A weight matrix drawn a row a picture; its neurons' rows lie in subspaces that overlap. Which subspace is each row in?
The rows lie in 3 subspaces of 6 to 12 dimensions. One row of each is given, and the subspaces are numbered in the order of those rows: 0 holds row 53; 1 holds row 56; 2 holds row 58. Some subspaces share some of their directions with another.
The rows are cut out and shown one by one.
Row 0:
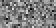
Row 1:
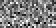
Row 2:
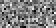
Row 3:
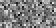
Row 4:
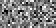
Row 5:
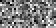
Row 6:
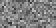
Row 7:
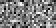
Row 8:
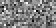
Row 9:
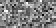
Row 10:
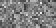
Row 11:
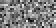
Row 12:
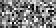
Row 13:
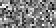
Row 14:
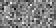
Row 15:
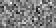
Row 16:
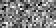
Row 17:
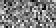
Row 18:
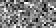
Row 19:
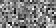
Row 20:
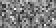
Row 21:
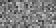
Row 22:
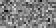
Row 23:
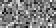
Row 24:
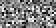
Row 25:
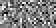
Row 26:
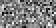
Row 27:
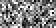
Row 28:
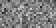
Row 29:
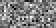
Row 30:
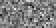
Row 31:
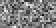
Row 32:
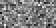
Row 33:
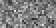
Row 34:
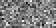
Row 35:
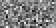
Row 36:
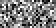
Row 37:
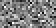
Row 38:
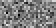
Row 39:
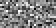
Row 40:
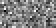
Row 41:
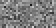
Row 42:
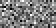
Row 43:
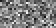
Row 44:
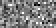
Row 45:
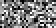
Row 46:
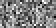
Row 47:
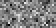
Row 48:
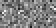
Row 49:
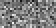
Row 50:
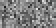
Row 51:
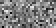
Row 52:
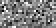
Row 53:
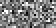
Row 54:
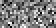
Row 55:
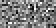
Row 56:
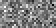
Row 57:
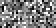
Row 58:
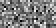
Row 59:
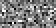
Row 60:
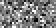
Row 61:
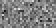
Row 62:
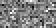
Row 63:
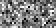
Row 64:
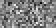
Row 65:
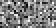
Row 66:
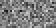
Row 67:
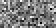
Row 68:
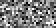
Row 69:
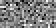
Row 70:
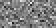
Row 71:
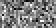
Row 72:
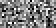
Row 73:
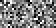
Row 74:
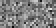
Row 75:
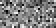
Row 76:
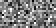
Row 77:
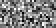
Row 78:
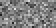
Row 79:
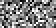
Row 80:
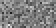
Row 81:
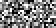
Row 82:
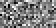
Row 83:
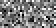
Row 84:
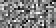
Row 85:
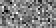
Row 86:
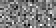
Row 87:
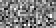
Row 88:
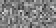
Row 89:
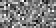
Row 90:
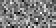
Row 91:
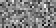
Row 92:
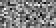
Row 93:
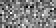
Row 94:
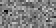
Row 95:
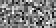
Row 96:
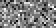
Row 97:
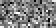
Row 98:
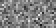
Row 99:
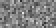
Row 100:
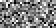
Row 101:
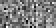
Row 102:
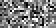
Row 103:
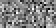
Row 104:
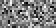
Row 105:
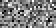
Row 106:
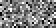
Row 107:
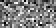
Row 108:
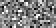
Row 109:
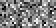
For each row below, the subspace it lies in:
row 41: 2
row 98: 2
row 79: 0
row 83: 1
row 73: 2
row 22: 0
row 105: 1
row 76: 1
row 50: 0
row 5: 1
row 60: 0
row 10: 2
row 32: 1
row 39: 2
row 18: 1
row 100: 1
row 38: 2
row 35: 2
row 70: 0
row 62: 1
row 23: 1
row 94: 0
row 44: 1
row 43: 1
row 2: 2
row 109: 1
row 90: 2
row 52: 0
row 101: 2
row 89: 2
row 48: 1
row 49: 2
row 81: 1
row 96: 1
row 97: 2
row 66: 0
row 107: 2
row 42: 2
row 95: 1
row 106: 1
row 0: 1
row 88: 1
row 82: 2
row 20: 0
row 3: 2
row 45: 2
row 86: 2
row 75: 2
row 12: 0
